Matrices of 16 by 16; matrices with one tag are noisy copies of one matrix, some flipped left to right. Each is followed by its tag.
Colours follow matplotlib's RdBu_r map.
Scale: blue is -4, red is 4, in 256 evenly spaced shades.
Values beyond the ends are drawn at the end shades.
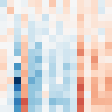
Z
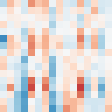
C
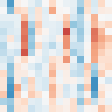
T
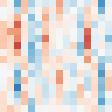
T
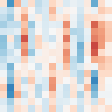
T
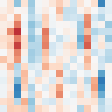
T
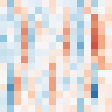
T
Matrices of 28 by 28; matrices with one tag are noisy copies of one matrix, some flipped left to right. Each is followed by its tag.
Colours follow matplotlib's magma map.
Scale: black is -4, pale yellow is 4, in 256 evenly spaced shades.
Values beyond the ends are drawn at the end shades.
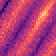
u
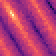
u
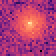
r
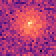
r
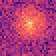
r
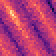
u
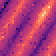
u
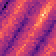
u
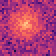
r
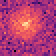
r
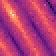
u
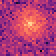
r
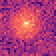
r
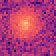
r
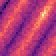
u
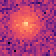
r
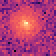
r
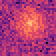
r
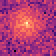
r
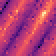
u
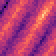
u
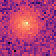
r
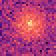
r
